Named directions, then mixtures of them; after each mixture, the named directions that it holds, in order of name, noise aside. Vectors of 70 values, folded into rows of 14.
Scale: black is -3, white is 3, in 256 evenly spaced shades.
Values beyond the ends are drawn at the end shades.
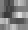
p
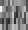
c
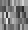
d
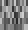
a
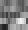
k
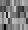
d, k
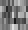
c, p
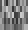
a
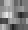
k, p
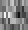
d, p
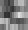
p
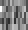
c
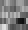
k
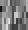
c, k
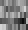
c, k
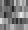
a, p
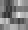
p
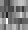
d, p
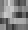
p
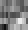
k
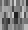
a, c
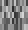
a
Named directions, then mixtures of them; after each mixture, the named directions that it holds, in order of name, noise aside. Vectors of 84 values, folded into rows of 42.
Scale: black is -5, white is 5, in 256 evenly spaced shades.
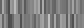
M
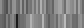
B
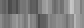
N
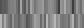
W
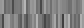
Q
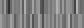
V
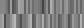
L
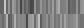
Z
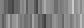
N, Q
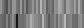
B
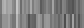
B, N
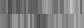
N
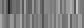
N, V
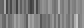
N, Z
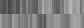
N, W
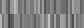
M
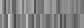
M, Z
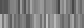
W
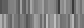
W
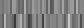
L, V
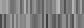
W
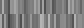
M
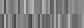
L, Q, Z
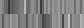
N, Q, V
